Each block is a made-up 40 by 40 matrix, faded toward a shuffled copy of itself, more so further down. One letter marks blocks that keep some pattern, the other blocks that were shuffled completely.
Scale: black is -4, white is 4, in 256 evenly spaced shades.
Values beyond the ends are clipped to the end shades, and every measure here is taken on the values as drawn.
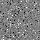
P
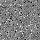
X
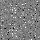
P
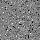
X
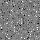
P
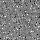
X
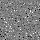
X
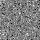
X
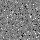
X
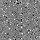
P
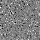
X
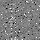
P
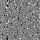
P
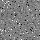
X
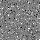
X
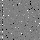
P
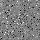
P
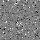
P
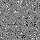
P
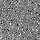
X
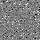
P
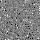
P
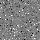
X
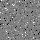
X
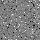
P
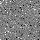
X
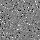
X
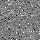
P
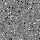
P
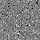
X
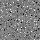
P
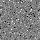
P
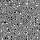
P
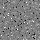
X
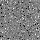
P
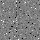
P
